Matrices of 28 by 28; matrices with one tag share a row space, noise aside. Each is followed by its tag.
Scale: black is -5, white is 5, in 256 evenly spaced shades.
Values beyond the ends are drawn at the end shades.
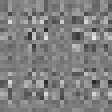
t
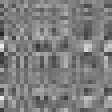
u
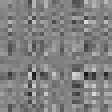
t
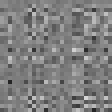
t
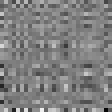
u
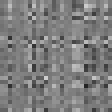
t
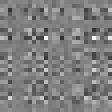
t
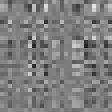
t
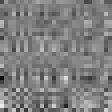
u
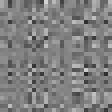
t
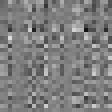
t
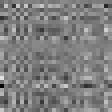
u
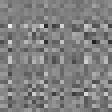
t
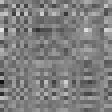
u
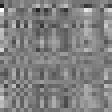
u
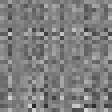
t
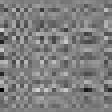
u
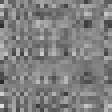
u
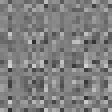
t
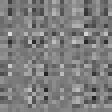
t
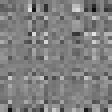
t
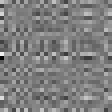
u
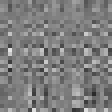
t
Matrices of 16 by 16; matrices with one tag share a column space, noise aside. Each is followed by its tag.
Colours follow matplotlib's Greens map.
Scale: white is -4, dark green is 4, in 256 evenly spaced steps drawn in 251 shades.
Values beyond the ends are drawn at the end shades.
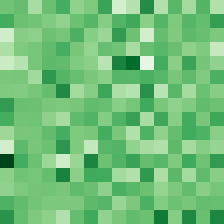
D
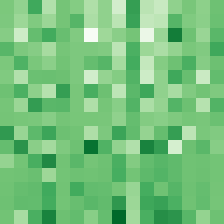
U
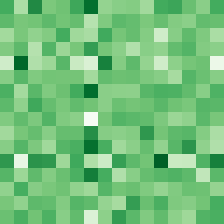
D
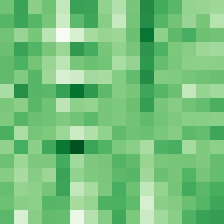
U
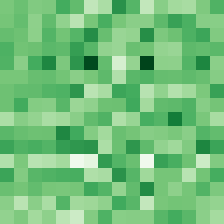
D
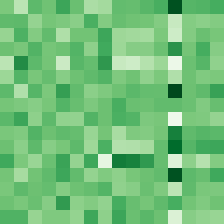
D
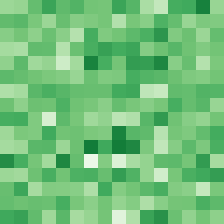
D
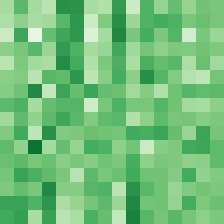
U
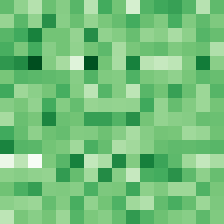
D
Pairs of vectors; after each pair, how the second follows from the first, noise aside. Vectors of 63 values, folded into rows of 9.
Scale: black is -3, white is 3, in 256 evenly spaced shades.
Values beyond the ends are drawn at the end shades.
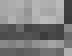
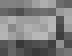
wrapped around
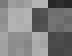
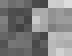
negated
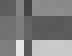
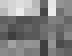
reversed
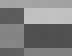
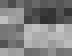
negated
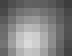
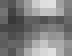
wrapped around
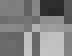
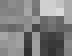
negated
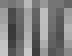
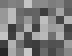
sign-scrambled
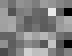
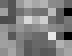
wrapped around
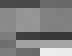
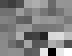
sign-scrambled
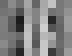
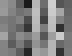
wrapped around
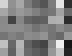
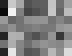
reversed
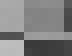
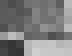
negated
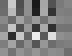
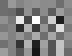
reversed
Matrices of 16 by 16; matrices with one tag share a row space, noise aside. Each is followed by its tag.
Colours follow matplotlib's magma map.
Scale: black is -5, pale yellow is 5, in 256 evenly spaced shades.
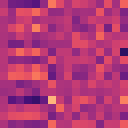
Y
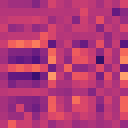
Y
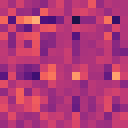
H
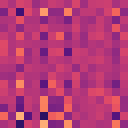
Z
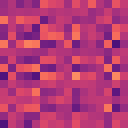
H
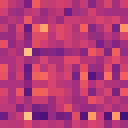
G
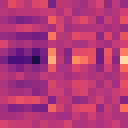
Y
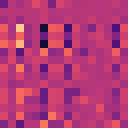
Z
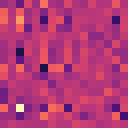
Z
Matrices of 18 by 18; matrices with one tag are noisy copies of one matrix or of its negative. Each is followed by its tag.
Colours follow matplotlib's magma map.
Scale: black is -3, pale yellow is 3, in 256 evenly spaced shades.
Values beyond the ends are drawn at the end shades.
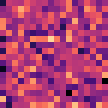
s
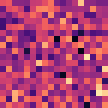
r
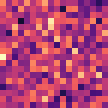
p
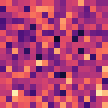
r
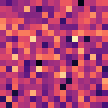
r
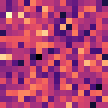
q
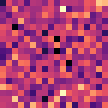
p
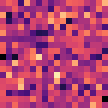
q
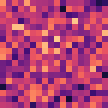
p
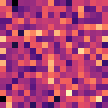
s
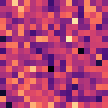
s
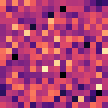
p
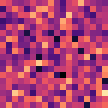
r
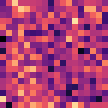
s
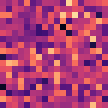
q
